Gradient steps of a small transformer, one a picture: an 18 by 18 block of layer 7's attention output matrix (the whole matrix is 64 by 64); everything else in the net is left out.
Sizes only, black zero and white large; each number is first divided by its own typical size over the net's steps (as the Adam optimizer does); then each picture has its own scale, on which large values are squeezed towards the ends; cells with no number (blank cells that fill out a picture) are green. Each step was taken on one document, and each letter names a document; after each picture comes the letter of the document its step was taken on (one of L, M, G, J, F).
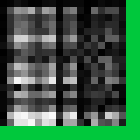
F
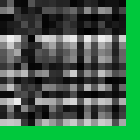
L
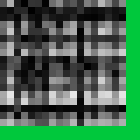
L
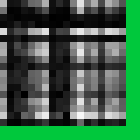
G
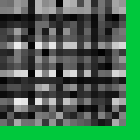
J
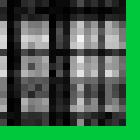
G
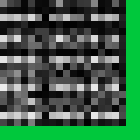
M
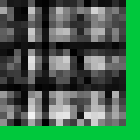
M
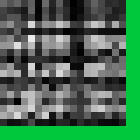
M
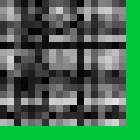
L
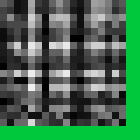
M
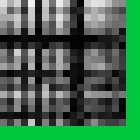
M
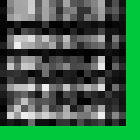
F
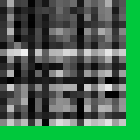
L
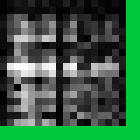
F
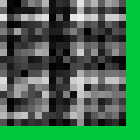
G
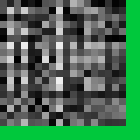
L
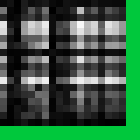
G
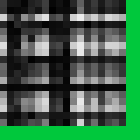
G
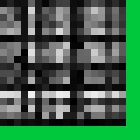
M
